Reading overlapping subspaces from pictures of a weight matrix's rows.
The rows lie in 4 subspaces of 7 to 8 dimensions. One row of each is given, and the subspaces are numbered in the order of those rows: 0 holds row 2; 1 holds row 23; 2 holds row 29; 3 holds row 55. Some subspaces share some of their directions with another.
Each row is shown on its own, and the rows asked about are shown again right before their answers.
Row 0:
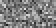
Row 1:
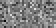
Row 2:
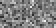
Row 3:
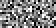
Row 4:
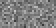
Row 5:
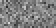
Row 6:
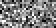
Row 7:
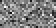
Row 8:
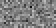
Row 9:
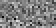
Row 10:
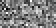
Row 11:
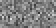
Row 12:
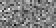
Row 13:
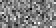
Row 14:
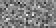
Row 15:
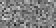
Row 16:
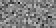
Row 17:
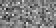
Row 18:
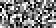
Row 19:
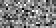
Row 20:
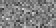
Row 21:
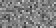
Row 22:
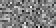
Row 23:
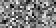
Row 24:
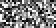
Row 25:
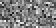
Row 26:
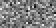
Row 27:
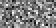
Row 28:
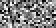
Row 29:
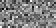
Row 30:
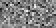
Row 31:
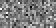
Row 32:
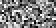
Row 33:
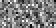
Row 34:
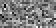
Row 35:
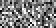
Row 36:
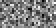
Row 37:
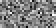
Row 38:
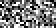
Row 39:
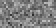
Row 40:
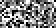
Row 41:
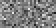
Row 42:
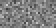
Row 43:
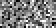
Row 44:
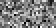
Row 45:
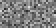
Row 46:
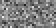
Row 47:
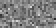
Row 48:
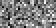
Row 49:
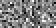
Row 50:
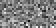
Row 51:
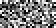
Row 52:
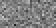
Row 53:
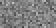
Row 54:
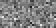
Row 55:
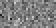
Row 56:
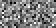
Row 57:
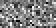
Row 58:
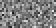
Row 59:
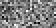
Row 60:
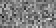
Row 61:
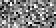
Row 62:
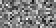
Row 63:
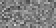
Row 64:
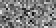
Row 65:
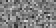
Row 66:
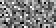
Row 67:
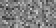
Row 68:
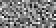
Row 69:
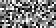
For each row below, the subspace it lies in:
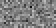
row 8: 3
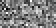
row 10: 2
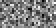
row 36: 2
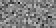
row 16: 0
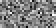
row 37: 3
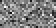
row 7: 3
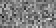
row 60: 3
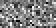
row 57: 0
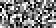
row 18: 3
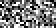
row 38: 0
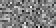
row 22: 2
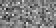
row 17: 2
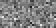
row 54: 0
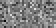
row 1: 0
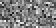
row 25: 0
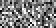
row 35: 2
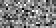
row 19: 1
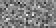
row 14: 0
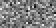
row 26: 1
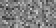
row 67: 1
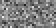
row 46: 1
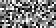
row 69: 2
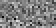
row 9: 0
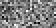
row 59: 1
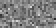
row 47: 0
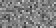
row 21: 2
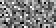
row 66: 0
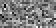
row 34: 3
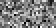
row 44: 0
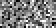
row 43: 3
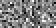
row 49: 2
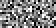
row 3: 2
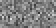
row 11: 3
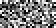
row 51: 3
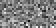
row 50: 0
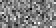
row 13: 2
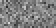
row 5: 3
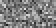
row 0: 3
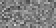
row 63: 1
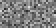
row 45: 0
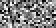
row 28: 0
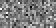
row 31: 0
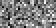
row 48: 3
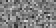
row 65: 3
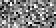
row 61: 1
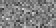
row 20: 2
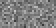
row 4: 1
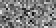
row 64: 2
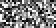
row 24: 3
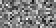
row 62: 3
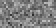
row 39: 0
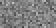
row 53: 0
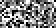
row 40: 1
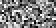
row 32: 1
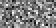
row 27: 2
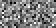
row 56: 0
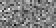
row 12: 1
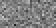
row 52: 1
